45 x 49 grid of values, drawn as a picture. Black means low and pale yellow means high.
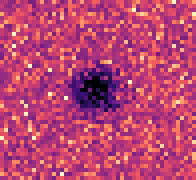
Average level on the scale: 50%. Seam: none. Stripes: none. Ninth with the lowest average: centre. Dips: one, in the centre. Slope: none.
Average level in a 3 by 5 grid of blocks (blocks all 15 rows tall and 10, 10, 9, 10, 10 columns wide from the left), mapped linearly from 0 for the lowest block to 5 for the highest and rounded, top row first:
55455 / 54045 / 55555
